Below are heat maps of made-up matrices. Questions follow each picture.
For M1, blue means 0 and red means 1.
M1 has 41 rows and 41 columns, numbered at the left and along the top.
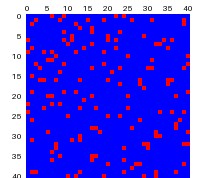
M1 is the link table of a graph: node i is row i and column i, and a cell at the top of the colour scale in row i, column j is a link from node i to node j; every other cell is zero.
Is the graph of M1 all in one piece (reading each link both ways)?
yes
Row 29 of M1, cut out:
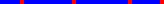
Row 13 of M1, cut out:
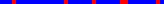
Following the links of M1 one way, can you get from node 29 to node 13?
yes
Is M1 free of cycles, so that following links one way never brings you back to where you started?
no
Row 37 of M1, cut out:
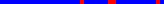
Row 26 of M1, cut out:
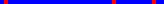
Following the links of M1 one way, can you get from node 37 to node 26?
yes
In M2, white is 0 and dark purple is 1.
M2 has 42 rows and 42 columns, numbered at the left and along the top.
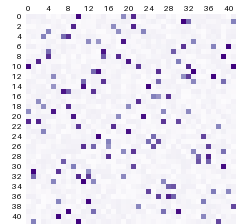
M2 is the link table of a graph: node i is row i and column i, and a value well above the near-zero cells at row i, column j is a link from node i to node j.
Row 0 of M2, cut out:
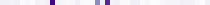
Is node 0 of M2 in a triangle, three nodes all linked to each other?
no
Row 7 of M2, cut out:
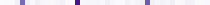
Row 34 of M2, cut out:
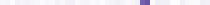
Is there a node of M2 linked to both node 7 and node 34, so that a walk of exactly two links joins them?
yes
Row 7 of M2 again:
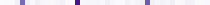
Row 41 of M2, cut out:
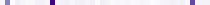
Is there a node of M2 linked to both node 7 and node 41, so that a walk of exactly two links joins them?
no
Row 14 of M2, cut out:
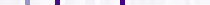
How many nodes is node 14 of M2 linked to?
3
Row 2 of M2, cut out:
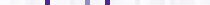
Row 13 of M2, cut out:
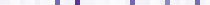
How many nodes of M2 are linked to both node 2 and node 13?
0
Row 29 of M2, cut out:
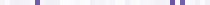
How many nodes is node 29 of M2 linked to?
3
